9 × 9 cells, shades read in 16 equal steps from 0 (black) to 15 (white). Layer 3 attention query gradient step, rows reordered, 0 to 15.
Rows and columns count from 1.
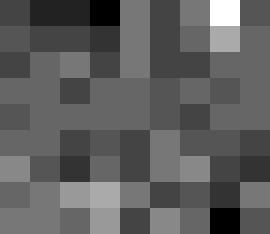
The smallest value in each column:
4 2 2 0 4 4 4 0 3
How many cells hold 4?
18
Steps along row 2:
down same down up down up up down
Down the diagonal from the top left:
4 4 7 6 6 7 8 3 5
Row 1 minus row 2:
-1 -2 -2 -3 0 0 1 5 -1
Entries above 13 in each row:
1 0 0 0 0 0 0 0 0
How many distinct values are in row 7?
6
